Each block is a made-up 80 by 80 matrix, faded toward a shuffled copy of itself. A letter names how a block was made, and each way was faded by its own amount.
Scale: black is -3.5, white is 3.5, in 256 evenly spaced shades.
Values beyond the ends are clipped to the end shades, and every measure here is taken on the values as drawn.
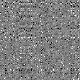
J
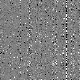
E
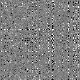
E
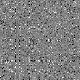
J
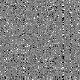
J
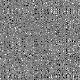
J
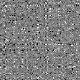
J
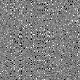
J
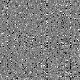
J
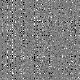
E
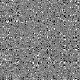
J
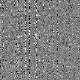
E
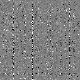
E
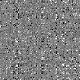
J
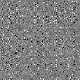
J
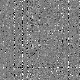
E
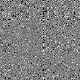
J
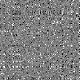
J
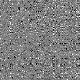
J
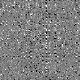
J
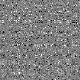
J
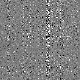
E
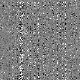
E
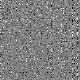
E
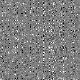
E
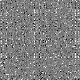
J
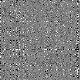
E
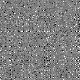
J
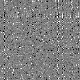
J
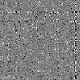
J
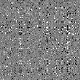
J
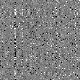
J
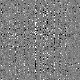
E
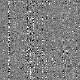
E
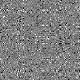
J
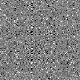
J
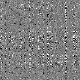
E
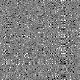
J
